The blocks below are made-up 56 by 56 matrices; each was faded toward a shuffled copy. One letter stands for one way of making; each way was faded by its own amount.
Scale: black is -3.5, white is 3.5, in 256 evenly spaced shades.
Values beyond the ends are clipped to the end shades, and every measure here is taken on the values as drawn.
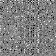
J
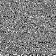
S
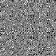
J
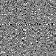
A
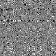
A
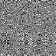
A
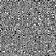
J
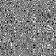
J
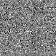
S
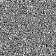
S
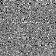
S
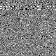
S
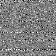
S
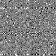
A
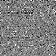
A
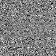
S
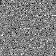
S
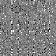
J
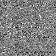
S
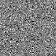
A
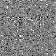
A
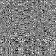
A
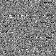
S
